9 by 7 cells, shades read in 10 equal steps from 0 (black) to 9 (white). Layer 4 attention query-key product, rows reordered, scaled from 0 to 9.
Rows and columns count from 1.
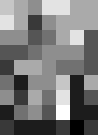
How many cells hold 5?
12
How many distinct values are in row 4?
3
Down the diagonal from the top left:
7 6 3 5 4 1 3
